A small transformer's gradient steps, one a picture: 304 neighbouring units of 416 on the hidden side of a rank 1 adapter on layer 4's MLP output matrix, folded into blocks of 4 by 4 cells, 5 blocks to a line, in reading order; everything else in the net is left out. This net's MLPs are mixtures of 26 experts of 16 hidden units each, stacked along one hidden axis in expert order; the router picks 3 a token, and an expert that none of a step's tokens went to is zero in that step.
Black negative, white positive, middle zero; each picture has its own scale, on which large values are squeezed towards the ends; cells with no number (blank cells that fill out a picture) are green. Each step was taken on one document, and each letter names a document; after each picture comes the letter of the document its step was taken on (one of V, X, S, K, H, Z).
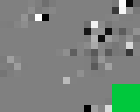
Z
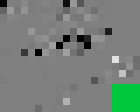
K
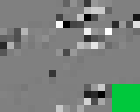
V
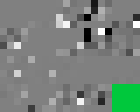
V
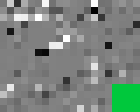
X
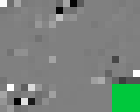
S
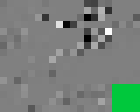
V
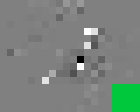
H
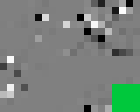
Z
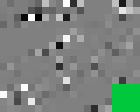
X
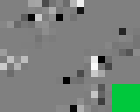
Z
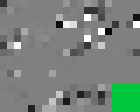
V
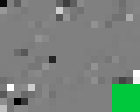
S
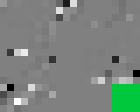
S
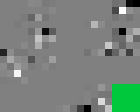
Z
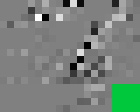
H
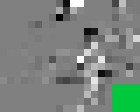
H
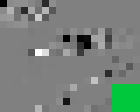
K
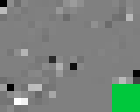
S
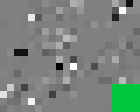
X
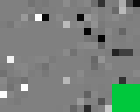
Z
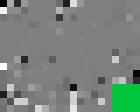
S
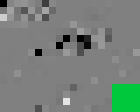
K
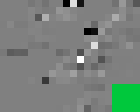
H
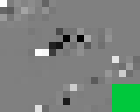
K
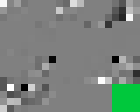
S
